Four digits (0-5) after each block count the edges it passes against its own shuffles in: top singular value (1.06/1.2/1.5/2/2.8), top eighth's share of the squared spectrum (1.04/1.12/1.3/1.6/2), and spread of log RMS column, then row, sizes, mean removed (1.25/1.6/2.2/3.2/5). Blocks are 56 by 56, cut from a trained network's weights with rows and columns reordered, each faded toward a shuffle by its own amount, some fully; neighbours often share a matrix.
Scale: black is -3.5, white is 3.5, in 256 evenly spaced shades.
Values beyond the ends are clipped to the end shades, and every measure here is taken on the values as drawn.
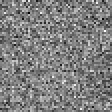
3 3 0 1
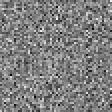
3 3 2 0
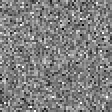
0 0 0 0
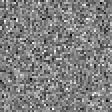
0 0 0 0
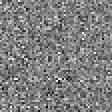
2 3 1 2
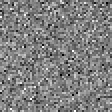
0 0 0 0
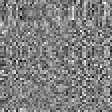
4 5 3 2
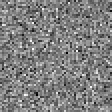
0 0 0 0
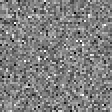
0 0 0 0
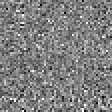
3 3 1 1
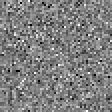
0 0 0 0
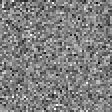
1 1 0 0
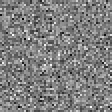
2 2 0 0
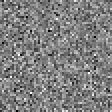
2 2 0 0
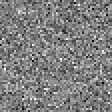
1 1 0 0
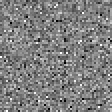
2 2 1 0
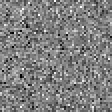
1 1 0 0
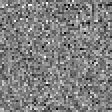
2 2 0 1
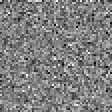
2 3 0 1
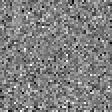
1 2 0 1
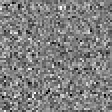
3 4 1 2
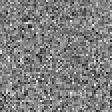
2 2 1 0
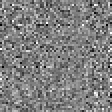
3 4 2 2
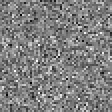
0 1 0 0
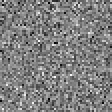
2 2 1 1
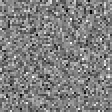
2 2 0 0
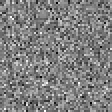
2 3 1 1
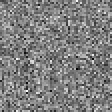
3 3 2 0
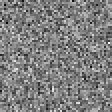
2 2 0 0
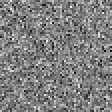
0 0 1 0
